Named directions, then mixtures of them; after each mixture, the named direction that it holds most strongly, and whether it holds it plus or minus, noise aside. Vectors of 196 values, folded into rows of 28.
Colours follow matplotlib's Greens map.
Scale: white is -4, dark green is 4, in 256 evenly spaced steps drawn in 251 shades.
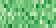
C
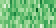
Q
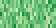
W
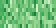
C, minus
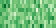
Q, minus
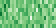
Q, minus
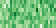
Q, plus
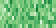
C, plus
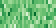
W, minus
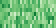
Q, minus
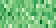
C, minus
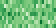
C, minus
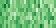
Q, minus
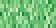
W, plus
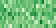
C, minus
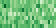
Q, minus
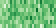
Q, plus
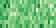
Q, minus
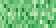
C, plus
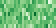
W, minus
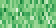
W, plus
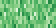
W, plus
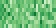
C, minus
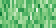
Q, minus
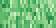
Q, minus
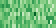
W, minus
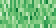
W, minus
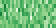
W, plus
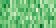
Q, minus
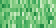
Q, minus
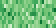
C, minus
